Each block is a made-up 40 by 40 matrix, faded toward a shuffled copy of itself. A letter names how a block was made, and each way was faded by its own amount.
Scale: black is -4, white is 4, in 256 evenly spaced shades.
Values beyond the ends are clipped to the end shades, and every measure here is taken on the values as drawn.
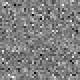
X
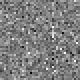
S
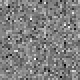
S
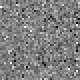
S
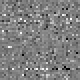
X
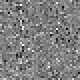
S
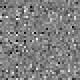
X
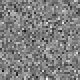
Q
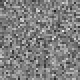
Q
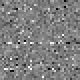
X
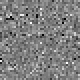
X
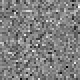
S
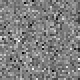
S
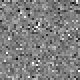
X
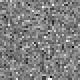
S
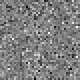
S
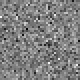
S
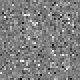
X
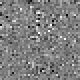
X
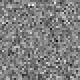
Q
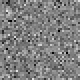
S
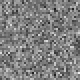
Q
